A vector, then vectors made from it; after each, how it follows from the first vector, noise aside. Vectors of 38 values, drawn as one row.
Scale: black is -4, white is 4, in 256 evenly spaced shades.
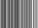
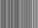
shrunk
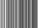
reversed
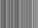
shrunk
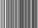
reversed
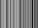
negated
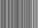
shrunk
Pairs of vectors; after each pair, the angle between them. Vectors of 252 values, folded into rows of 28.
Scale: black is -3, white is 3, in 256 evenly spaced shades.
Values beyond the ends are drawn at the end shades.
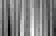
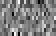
orthogonal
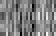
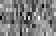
partly aligned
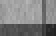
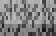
partly aligned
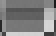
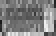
nearly parallel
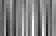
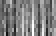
nearly parallel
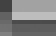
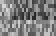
partly opposed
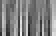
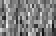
partly opposed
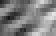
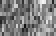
partly aligned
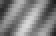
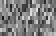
orthogonal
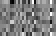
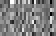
nearly opposite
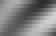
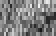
partly opposed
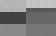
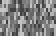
orthogonal
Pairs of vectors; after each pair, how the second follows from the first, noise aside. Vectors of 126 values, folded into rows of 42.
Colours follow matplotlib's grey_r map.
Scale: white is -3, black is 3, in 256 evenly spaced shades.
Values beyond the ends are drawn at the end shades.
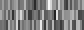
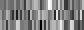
sign-scrambled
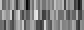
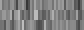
shrunk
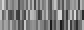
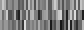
copied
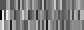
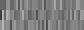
shrunk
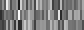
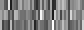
wrapped around
